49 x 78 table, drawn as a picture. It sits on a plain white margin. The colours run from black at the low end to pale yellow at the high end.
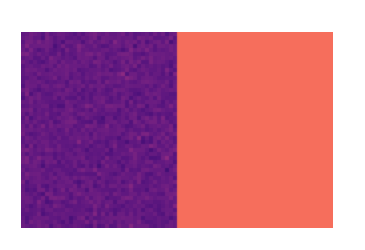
The table splits into one row of 2 panels. Panel 1,1: low, fine-grained, faint in contrast. Panel 1,2: high, flat.
